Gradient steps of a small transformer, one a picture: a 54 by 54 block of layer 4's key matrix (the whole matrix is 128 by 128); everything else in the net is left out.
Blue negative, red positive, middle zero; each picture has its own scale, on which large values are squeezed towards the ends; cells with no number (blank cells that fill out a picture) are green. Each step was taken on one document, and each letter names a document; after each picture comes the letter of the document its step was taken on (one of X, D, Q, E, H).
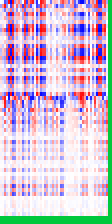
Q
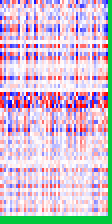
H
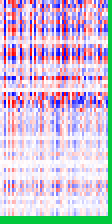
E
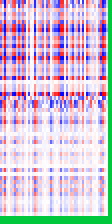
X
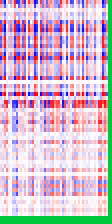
X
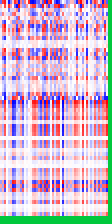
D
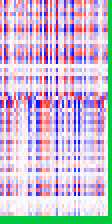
Q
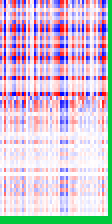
X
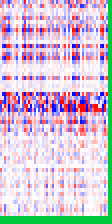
H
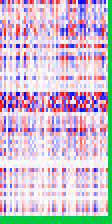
H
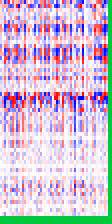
E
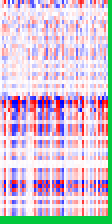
D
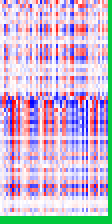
Q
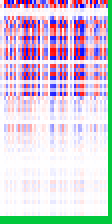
D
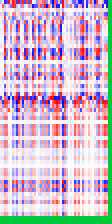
D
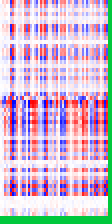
Q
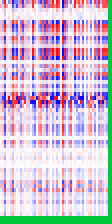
D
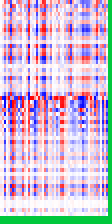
Q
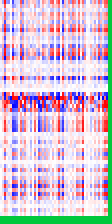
E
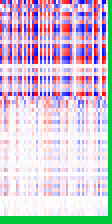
Q
